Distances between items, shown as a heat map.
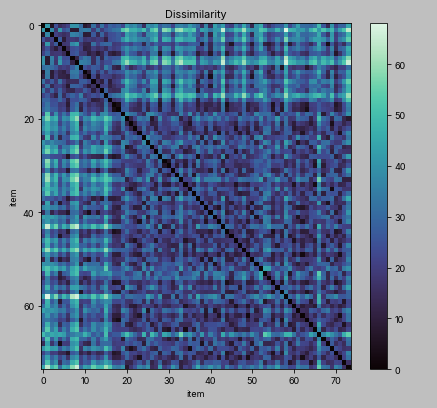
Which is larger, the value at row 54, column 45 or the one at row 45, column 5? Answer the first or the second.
the second
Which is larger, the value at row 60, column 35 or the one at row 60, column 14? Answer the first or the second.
the second
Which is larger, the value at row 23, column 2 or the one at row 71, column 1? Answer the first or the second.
the second
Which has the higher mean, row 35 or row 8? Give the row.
8
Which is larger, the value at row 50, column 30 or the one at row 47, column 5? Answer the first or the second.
the second
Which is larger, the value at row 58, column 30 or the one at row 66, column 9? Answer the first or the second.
the second
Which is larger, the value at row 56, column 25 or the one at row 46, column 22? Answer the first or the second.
the first
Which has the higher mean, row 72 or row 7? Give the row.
7
